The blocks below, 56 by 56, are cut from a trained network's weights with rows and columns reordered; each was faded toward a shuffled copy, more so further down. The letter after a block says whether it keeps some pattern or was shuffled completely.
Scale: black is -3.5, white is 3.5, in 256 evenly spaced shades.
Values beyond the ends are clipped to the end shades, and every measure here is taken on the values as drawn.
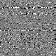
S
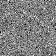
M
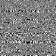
S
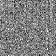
S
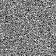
S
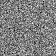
M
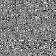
S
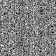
S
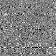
S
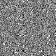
S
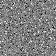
M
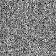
S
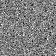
M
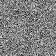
M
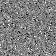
M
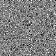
S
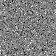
M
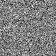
M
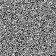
M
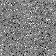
M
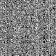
S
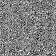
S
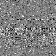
S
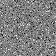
M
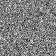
M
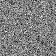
M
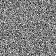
M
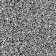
M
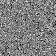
M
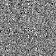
S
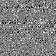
S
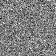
M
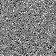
M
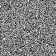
M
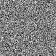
S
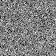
M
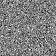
M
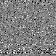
S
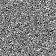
M
